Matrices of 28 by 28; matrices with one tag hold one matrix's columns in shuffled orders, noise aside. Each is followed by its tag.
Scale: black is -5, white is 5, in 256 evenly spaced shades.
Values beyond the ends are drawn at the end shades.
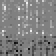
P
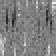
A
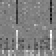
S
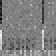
S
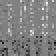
P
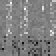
P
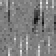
A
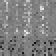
P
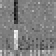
S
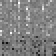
P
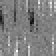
A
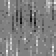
A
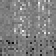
P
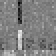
S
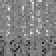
P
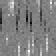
A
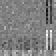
S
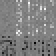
P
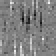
A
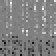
P
